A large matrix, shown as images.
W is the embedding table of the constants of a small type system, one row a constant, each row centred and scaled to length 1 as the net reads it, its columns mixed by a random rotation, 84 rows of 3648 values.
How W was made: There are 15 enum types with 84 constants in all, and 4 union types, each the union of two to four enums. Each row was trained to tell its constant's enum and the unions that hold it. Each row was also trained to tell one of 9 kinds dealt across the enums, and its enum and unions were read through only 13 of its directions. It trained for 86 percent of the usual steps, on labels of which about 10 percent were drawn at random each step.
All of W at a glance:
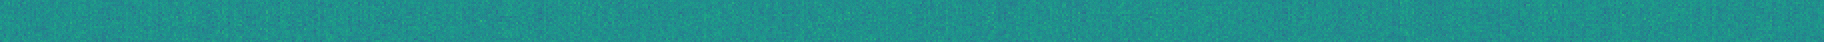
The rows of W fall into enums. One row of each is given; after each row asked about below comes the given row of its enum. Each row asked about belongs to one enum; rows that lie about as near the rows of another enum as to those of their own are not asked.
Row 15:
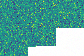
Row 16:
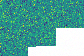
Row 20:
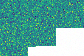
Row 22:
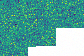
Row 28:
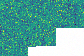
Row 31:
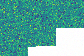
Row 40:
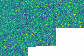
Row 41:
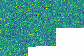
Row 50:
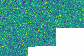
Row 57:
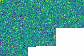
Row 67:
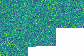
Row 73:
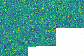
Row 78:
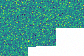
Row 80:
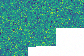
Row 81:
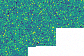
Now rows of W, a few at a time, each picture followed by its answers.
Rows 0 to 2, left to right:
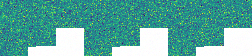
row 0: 16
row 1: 20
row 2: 41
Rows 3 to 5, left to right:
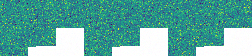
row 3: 22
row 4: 31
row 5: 80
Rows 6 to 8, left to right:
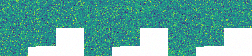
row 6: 31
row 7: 22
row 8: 15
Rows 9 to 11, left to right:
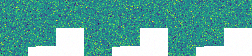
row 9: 31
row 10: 73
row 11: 15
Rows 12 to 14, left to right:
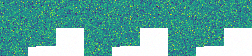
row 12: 80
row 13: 81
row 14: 50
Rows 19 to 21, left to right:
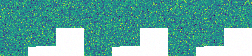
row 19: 78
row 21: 31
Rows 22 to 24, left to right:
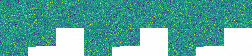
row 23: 40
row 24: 40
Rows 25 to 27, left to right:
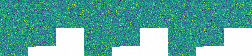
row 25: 15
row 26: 20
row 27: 15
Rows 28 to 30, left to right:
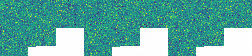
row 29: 67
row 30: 16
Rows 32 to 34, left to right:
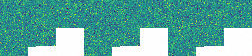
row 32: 40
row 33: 31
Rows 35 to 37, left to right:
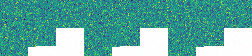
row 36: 15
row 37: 41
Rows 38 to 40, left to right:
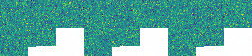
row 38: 78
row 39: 80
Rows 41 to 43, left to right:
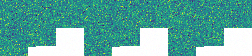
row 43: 16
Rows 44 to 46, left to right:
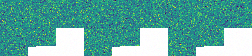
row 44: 57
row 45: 40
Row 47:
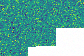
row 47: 31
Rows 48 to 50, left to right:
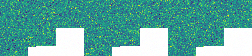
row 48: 78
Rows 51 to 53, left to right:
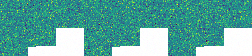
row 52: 28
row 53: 57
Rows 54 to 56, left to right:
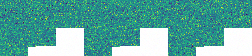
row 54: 81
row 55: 50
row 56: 57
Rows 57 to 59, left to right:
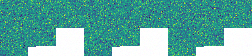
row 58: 80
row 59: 41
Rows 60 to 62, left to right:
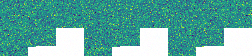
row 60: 67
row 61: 73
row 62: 15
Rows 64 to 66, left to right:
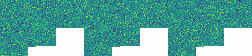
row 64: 20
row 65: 16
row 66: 78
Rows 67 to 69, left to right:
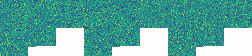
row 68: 41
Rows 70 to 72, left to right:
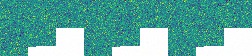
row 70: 16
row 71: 57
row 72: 80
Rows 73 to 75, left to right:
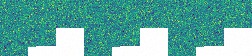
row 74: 16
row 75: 41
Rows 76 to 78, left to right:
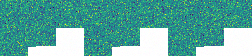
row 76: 20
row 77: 41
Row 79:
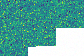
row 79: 80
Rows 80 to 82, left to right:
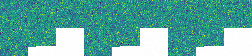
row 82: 28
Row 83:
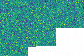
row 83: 78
